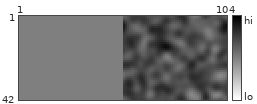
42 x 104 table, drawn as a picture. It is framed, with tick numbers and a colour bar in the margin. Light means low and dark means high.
It is made of 1 by 2 panels. Panel 1,1: middling, flat. Panel 1,2: high, blotchy.
